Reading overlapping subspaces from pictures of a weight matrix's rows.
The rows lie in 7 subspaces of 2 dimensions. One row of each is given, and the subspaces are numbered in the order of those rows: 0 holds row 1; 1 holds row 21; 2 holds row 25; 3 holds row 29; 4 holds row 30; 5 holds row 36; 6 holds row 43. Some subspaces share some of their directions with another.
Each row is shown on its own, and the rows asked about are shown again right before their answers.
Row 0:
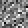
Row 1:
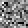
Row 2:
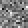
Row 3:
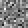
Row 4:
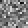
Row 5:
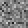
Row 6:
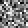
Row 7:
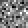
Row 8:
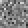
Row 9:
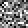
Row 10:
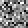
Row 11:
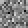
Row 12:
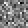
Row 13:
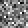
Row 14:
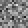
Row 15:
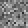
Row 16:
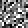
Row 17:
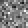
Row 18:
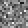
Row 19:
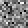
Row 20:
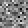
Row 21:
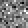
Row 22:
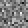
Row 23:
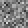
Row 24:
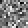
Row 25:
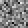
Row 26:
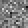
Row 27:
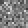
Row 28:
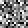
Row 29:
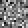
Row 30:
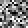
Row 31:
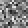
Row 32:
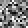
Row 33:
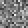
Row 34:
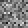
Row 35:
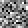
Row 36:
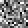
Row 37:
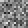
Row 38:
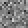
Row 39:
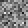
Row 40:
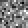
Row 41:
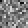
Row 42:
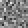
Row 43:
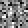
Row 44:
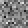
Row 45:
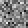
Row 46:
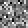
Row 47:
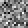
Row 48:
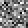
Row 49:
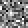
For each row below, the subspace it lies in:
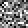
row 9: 0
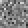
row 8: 3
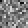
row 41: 0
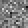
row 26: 2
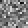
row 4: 0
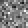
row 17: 1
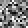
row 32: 4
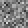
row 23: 3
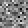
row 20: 4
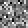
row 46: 5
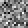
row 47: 6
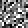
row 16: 3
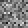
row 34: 6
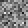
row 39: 6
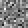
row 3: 3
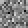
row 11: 5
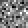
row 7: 1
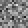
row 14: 4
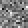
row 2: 2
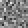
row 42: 3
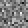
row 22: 5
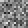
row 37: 6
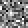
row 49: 2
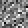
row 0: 3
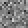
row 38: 5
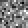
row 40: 1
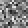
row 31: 4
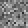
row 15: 6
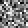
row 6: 2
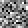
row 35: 2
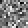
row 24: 0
